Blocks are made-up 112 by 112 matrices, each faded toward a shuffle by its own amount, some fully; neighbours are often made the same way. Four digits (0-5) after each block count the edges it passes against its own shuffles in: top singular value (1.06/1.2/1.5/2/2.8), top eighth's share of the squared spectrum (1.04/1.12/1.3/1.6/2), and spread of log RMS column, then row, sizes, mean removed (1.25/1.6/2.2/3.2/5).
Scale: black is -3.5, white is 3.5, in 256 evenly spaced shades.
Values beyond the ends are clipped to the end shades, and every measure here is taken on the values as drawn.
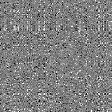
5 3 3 2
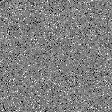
4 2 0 1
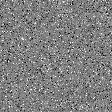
2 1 0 0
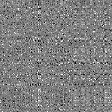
5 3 2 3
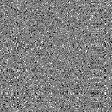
4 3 2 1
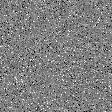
2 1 0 0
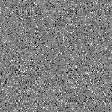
4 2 1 1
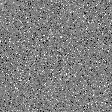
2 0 0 0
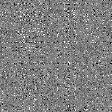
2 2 3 3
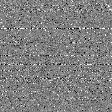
2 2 0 3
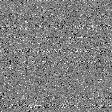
1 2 0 3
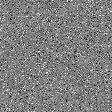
0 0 0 0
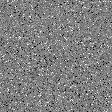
0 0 0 0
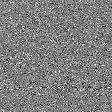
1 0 0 1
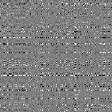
5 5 3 4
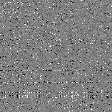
4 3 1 2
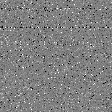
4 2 1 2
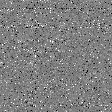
3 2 1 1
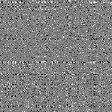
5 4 2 3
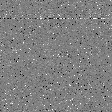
3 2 0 1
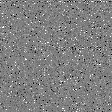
3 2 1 1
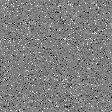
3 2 0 1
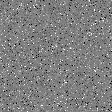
0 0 0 0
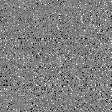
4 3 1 2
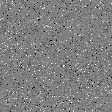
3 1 0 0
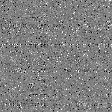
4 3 1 2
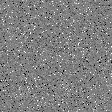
1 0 0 0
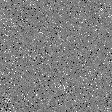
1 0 0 0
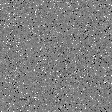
1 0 0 0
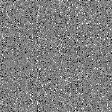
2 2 3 2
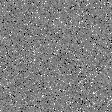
0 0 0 0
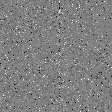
2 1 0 0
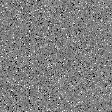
2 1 2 0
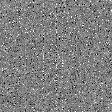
1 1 2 0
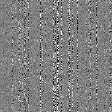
3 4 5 0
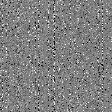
2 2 3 0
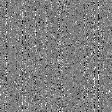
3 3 4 0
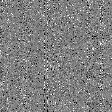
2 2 3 0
